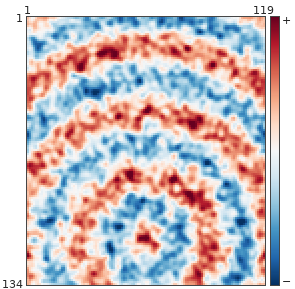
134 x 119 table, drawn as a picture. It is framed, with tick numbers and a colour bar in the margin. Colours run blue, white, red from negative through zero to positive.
No lone cell stands out from its neighbours. Overall the values sit about 50% of the way up the scale. No overall slope runs across the table. Concentric rings centre on the bottom middle.
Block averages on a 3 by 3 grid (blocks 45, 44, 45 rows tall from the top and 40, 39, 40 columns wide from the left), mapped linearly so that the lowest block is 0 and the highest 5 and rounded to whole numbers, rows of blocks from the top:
3 3 3 / 4 5 4 / 4 0 4
